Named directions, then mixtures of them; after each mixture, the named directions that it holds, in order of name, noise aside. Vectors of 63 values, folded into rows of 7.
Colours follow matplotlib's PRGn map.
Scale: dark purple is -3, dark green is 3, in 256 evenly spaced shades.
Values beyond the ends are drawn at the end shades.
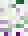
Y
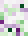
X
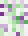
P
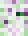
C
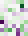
X, Y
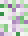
P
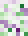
C, X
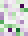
X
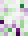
X, Y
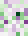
C, P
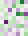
C, Y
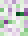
C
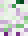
Y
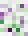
P, X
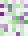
P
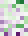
Y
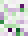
X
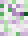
C, P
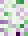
X, Y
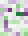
C, P
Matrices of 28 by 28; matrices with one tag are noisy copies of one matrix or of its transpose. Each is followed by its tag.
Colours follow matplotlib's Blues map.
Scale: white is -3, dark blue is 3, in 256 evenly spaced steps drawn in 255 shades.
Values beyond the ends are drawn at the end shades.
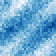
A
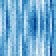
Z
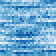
Z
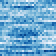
Z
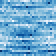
Z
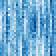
Z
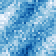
A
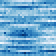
Z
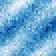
A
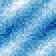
A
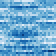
Z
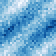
A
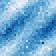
A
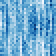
Z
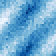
A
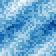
A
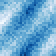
A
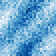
A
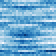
Z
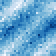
A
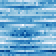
Z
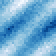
A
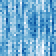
Z
